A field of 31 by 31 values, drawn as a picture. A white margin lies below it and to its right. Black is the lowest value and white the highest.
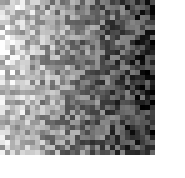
The grain is fine, like static. No single row or column stands out from its neighbours. The field climbs toward the left. No regular stripes run through it. The ninth with the lowest average is the middle right.
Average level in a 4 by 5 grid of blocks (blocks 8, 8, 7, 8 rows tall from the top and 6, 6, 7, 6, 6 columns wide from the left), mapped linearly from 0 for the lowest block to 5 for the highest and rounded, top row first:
54311
54210
54210
43210
